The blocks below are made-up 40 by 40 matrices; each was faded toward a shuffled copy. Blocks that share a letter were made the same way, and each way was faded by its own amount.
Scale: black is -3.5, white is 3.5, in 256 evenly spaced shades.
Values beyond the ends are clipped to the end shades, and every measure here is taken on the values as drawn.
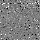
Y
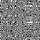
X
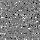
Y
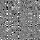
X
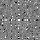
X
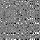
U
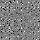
X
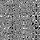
X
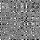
U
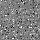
Y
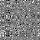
X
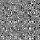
X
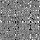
X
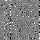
X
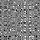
U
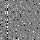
X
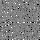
Y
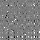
U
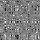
U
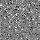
Y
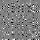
U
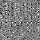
X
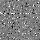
Y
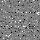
Y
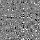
X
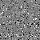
Y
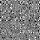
X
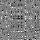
X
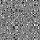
X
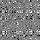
U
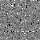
Y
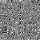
X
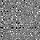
X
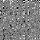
X
